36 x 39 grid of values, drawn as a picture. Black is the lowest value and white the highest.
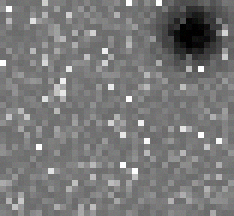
The halves do not mirror each other. A single dip lies in the top right. The ninth with the lowest average is the top right. A few values lie far out on both sides of the bulk.
